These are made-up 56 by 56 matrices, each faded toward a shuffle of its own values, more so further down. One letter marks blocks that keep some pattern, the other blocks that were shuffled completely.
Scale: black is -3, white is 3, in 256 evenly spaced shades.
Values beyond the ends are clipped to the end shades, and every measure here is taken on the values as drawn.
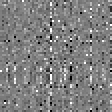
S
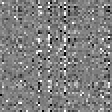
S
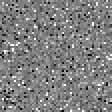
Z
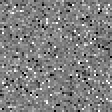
Z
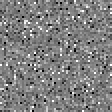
Z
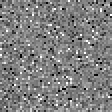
Z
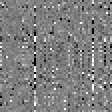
S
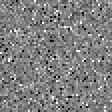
Z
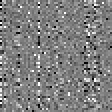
S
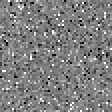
Z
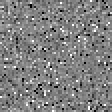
Z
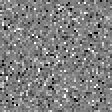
Z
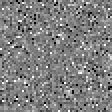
Z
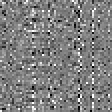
S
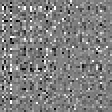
S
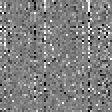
S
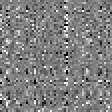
S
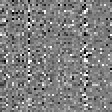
S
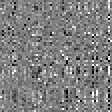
S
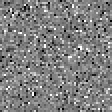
Z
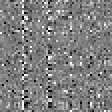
S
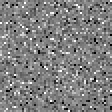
Z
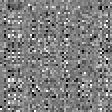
S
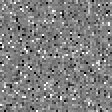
Z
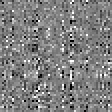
S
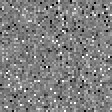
Z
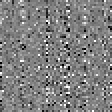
S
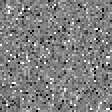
Z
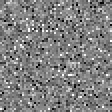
Z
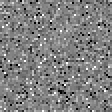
Z
